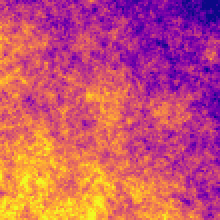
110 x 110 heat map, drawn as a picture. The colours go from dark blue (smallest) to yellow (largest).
No regular stripes run through it. No row or column stands out. The top right is the ninth with the lowest average. Neither half mirrors the other. There is an overall slope up to the bottom left.
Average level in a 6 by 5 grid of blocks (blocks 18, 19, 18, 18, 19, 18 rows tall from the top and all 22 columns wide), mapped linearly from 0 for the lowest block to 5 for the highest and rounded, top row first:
22110 | 32211 | 33321 | 43332 | 54432 | 55442
